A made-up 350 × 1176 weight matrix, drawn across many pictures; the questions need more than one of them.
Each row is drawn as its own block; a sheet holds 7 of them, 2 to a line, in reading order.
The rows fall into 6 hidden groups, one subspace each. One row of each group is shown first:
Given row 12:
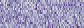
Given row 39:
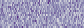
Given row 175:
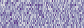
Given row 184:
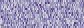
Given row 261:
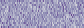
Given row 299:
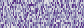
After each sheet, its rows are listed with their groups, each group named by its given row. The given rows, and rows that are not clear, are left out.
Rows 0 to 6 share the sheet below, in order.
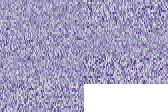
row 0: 261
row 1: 175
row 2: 175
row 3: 12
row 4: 12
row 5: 261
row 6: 299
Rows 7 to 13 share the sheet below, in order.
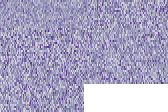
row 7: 12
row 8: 12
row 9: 184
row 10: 175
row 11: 261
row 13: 261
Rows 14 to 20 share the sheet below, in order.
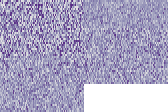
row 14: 175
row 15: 12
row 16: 39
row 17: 261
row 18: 175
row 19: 39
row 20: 12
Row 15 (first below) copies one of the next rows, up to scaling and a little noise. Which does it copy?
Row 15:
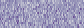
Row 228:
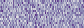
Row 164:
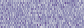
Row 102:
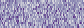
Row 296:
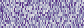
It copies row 102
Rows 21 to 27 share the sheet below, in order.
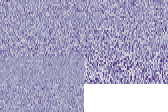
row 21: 175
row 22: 299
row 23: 299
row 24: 12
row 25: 175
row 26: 12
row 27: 39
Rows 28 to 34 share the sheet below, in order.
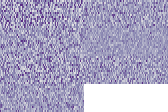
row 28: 12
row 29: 39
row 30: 299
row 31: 184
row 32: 299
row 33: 175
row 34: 184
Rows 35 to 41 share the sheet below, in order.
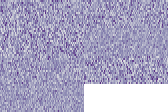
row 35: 12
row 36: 39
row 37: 261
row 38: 184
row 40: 184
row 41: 175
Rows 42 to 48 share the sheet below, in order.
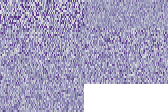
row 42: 39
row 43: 39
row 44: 175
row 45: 299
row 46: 184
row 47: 184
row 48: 175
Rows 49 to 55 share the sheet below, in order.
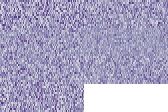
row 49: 39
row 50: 184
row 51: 299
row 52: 12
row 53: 299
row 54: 261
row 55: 299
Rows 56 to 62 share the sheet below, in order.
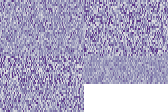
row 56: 175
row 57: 12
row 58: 184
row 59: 184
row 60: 175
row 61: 175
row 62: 39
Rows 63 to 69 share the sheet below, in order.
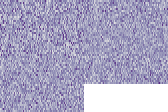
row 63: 39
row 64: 12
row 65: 261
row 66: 299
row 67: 39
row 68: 261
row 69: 39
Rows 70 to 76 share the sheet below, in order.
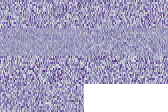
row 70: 261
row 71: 39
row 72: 12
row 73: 12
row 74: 39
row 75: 299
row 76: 184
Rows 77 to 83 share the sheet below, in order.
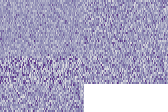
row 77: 12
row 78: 12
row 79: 39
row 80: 39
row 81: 261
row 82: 299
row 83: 299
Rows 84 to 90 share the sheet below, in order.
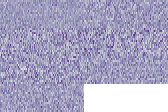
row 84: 12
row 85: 261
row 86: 261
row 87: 261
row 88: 299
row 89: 299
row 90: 184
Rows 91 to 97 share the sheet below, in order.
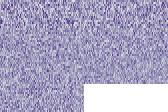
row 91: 184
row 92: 261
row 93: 12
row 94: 299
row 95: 175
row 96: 261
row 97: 175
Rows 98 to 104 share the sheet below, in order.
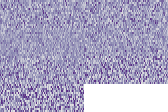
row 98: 184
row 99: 184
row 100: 175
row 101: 184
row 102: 12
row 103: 299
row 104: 299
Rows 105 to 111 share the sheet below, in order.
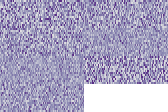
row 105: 184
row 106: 39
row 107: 12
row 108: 299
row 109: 299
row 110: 39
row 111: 184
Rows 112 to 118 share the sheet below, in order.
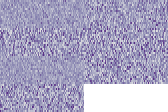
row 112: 184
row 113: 12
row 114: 39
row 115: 39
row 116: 12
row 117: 12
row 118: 184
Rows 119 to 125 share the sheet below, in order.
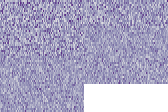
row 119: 12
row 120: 12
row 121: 299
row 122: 184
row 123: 175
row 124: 12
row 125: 184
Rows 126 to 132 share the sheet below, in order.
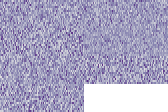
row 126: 175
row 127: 12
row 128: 12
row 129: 299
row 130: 261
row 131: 39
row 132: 184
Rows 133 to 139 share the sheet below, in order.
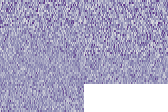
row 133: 184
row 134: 184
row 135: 261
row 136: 261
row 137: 299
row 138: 184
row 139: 261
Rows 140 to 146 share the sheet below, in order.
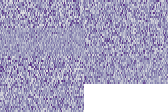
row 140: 299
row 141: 184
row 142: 175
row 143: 299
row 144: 39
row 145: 261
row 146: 39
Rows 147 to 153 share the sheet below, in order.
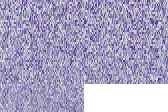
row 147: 261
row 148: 184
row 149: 261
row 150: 184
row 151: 175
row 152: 184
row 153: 261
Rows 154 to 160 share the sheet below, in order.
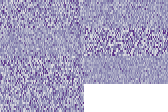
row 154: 299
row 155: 175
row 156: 12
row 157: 184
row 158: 184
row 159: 299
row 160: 261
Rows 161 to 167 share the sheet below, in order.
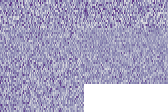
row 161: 39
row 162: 39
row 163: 175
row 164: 12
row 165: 261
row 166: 299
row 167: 261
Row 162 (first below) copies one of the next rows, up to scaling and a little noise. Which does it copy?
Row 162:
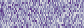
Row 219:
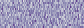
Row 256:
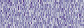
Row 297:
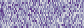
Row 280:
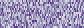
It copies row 297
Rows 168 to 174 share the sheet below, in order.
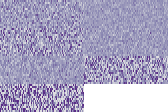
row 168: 184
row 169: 299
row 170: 175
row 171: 184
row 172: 261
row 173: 184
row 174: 261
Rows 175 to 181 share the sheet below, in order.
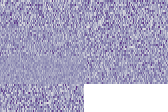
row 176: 175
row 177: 261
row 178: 184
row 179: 12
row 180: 175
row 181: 184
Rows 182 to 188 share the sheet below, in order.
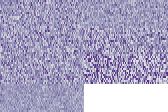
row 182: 39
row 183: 299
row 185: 175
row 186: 184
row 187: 12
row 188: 39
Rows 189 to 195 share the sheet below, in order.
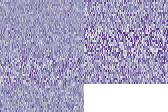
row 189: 175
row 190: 39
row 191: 175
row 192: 184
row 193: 261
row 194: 12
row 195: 184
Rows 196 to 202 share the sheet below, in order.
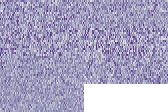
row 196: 12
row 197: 175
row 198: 261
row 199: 175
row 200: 12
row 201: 261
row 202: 39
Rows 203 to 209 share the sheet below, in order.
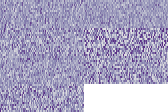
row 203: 12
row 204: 12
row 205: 175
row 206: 39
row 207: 12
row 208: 12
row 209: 261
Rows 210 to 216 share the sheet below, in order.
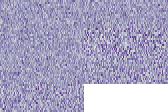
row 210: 184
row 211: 175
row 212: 12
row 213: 175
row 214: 39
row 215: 39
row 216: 39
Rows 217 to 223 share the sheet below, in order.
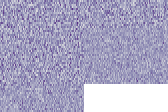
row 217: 299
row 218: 299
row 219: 39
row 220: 299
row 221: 39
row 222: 261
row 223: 175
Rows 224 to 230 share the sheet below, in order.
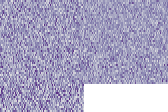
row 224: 299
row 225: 184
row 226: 184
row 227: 184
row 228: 12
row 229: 12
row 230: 39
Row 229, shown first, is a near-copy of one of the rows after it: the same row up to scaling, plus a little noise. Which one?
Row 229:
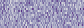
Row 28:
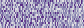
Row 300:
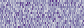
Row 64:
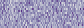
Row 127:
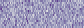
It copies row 64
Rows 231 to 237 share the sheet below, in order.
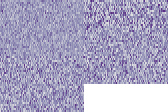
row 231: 12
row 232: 175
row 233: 261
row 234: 184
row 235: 175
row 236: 175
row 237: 261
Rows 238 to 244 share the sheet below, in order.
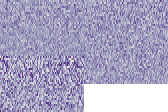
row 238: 175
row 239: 39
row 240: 299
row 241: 184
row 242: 175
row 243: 39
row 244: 184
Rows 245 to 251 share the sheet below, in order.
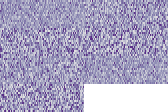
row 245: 39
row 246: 12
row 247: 184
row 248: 184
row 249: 175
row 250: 39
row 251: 299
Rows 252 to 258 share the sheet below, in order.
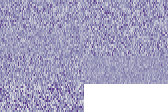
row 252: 261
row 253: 299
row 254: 299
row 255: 299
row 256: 39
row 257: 39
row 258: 12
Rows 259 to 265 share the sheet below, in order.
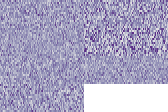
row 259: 299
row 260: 39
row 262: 184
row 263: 261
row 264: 39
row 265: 175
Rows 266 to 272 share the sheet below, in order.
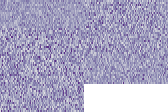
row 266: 175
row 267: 175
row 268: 184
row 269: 299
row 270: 12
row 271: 39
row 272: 261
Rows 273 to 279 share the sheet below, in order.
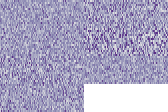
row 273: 184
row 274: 175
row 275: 184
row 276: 175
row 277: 175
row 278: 299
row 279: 261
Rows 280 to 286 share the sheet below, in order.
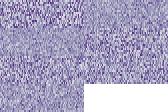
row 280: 39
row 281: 12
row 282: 12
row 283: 12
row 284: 12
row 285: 39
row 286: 39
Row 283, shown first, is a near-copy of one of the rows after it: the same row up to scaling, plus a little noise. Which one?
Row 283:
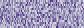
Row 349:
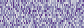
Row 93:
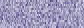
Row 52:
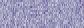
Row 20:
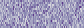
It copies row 93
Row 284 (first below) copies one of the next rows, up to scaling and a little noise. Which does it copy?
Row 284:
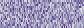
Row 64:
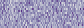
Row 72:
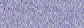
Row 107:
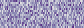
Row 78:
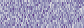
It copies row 78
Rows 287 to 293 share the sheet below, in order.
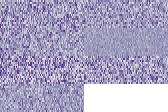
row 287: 261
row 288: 184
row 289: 261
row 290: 39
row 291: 39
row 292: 184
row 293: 175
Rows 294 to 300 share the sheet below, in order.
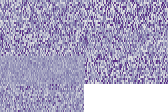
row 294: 261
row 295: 261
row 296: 12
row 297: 39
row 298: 261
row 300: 12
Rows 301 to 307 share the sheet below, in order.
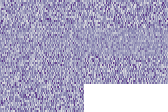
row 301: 184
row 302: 261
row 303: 175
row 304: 299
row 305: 175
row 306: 175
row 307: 299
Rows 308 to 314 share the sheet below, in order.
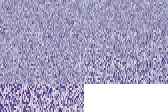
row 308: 184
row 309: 261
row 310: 175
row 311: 261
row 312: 12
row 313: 261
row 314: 261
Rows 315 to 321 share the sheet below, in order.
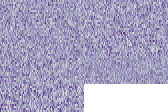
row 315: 12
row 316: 261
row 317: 299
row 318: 184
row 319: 261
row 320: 261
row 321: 261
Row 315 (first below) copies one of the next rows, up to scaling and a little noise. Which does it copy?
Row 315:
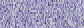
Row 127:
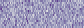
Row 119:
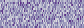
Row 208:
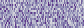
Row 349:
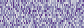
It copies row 208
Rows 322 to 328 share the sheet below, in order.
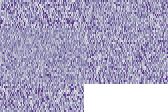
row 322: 184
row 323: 261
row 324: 39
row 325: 39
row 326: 184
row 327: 12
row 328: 175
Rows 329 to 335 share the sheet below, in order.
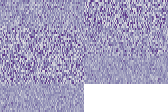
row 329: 175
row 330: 175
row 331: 175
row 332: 184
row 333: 12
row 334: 184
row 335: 299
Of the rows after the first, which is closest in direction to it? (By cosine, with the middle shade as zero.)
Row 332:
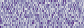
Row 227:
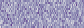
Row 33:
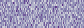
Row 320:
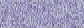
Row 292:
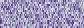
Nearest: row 292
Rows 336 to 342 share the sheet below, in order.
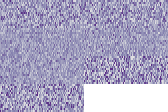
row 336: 299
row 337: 184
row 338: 175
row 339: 175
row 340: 261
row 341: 39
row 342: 184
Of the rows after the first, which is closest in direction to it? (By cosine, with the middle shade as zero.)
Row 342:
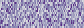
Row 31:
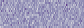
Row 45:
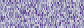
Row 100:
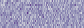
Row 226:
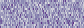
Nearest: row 226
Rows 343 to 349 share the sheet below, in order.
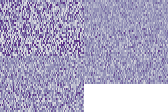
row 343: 261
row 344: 299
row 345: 39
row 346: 184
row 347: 299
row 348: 261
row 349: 12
